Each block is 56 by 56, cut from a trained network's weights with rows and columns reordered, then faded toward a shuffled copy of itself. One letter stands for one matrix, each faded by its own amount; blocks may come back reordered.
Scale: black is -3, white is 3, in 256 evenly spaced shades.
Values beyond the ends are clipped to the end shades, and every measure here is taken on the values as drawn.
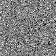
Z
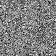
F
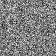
F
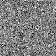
Z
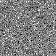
Z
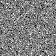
Z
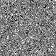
Z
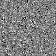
Z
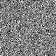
F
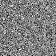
F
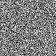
F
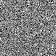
F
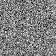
F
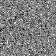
Z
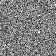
F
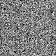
F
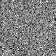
Z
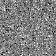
Z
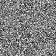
F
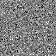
Z
